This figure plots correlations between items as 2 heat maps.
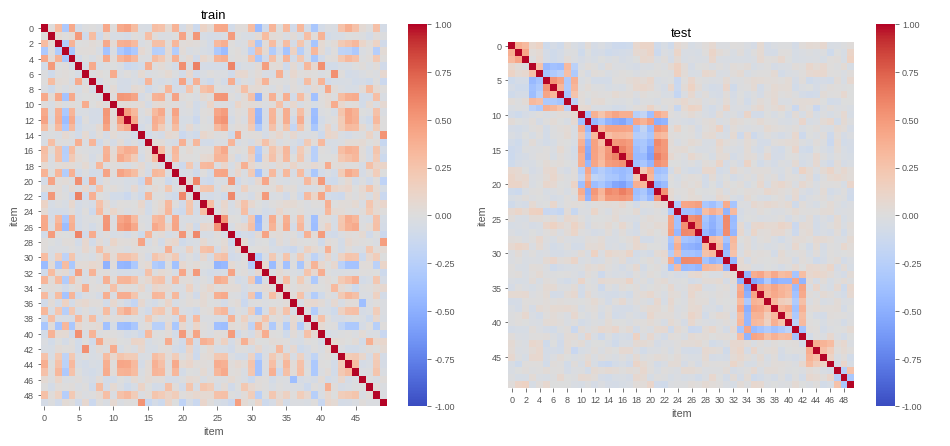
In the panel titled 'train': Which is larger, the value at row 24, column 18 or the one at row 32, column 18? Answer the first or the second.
the first
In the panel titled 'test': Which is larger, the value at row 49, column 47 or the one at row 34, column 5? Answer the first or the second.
the first
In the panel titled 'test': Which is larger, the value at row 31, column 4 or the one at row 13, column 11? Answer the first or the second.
the first
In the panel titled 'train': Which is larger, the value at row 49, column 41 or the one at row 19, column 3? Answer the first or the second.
the first
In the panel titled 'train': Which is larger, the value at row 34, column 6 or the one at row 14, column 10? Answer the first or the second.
the first
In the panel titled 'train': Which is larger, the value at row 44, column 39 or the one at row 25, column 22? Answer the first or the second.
the second
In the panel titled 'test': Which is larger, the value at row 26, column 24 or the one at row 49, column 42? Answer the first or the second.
the second
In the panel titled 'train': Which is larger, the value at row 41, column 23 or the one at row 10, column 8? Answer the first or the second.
the first
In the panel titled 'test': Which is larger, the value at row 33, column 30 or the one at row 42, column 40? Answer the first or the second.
the second
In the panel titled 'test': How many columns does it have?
50
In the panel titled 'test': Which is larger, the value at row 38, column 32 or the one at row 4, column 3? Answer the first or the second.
the second
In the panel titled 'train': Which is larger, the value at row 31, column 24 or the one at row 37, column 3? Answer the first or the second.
the first
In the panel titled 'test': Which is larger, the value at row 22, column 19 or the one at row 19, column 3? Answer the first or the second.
the second
